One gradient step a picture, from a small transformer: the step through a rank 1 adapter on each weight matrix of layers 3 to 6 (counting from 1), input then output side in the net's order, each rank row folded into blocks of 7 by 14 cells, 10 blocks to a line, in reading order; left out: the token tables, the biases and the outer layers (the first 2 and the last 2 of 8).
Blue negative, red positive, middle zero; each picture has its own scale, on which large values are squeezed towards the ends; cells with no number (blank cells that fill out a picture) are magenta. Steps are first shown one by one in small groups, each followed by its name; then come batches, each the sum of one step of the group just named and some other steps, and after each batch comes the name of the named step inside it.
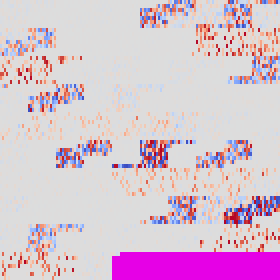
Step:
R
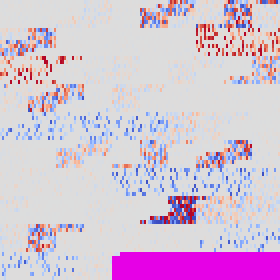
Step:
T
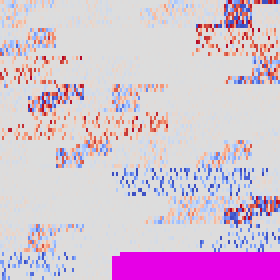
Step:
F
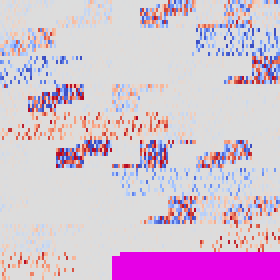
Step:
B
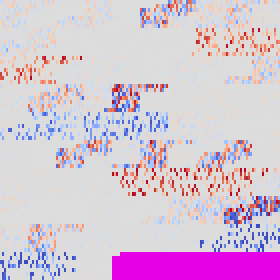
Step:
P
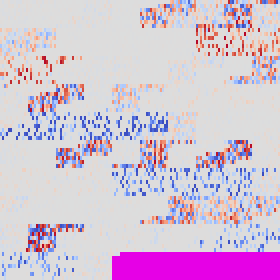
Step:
T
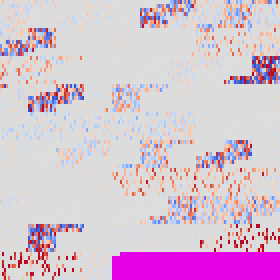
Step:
R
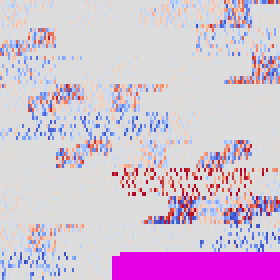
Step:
F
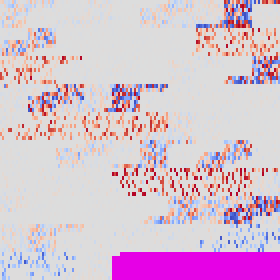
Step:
F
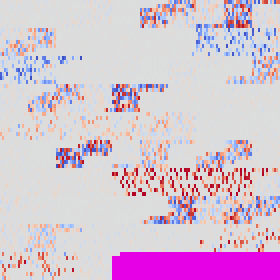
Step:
R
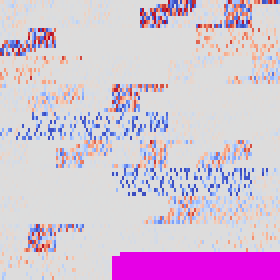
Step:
F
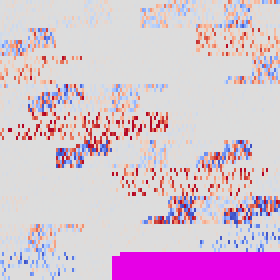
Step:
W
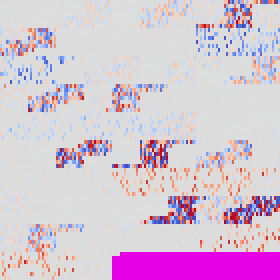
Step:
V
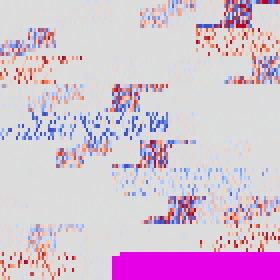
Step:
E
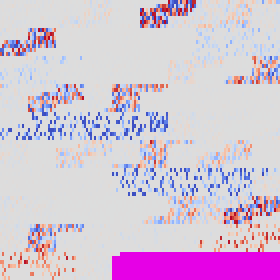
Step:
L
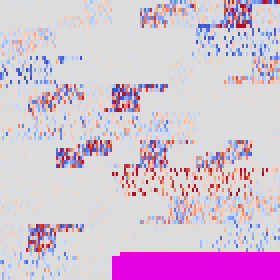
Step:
W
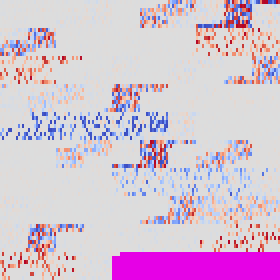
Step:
E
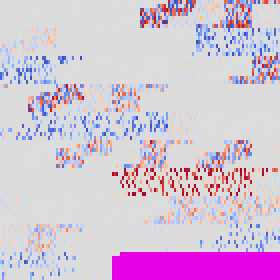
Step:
L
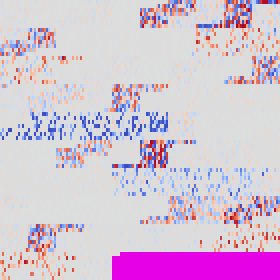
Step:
E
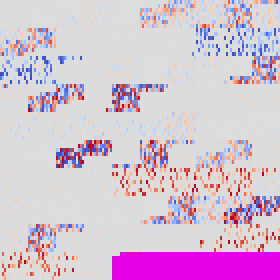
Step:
V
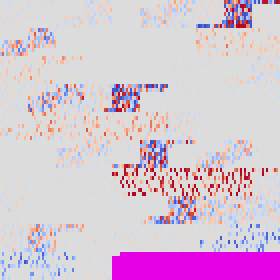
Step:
W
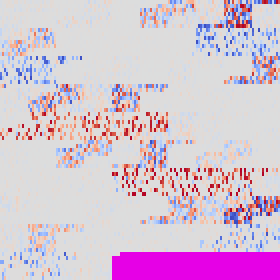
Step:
W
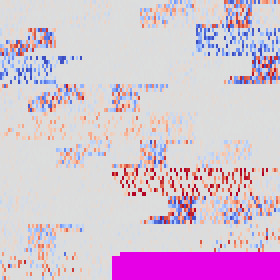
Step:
V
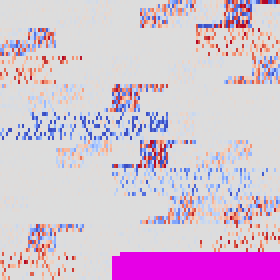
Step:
E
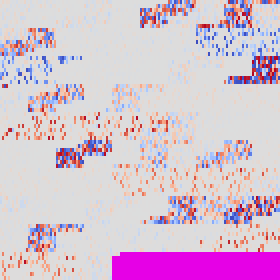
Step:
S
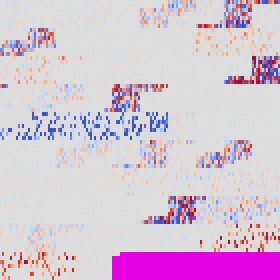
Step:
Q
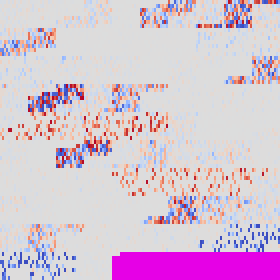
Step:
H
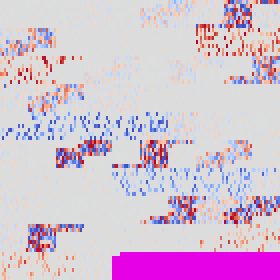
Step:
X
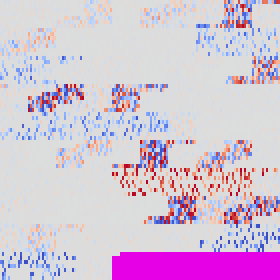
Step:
H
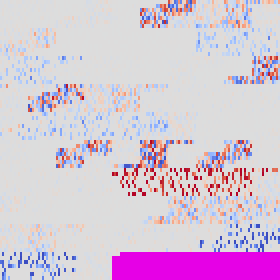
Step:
H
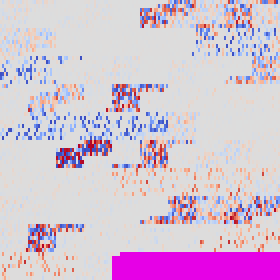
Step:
X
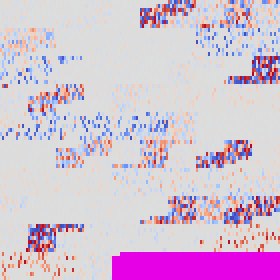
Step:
S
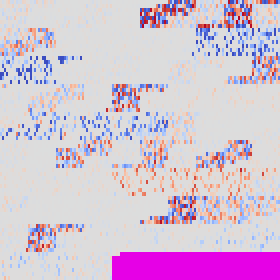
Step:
S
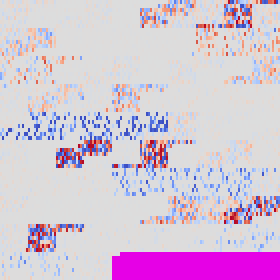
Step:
X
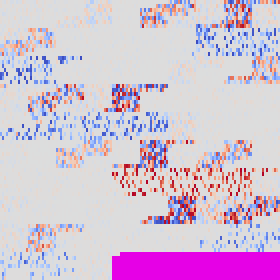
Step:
S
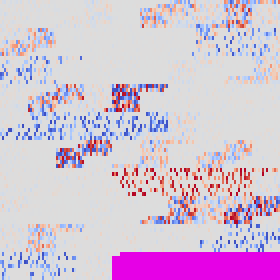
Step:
X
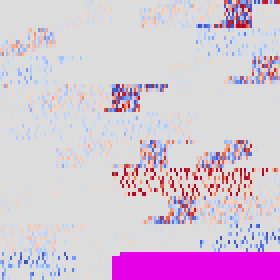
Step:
S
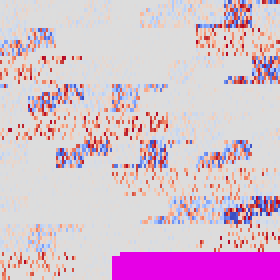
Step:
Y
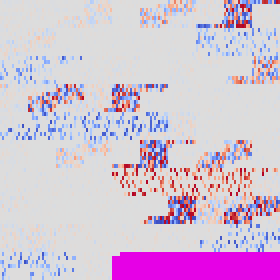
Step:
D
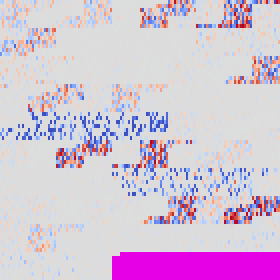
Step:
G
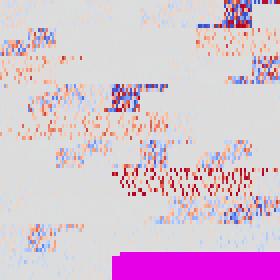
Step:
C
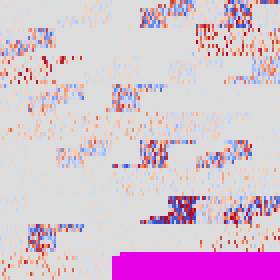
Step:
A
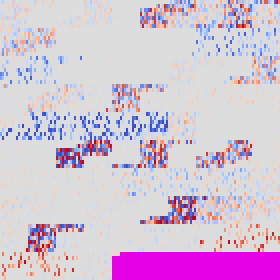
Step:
G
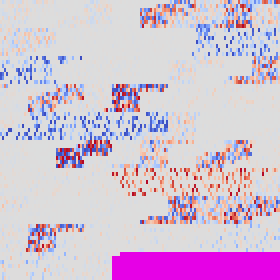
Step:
D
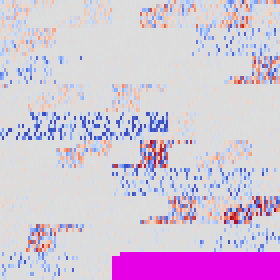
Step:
G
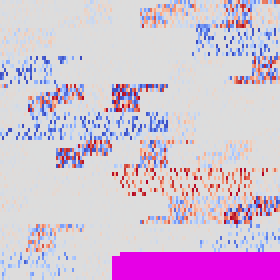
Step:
D
